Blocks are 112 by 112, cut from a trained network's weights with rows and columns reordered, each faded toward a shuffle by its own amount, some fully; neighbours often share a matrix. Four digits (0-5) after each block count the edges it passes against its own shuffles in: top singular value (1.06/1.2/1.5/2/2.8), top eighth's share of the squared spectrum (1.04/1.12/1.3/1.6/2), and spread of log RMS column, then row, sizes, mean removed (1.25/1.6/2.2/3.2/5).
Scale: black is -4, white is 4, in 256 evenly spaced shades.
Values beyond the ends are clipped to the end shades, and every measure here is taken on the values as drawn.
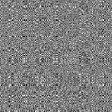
5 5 3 3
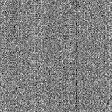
4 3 2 2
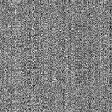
4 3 2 2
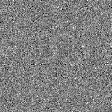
4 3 0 2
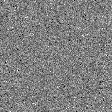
3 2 1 0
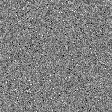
3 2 0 0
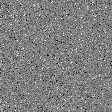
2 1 0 0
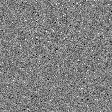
2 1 0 0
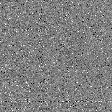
3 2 1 1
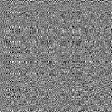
5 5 3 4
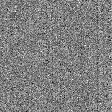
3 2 0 0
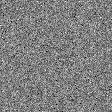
0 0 0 0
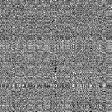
5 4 2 3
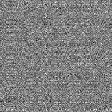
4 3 1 2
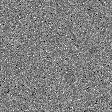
0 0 0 0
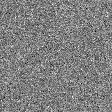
0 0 0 0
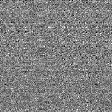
4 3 2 2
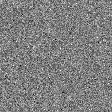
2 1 0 0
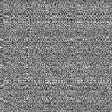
5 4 2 3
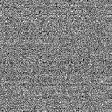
4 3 1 2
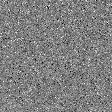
0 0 0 0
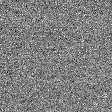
2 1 0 0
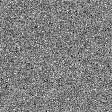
2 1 0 0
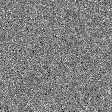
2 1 0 0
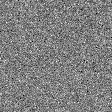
1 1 0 0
